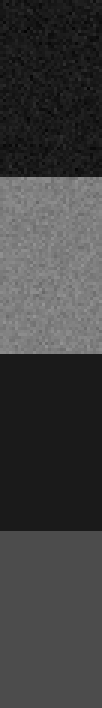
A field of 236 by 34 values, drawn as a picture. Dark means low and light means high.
It is made of 4 by 1 panels. Panel 1,1: very low, fine-grained, faint in contrast. Panel 2,1: middling, fine-grained, faint in contrast. Panel 3,1: very low, flat. Panel 4,1: low, flat.
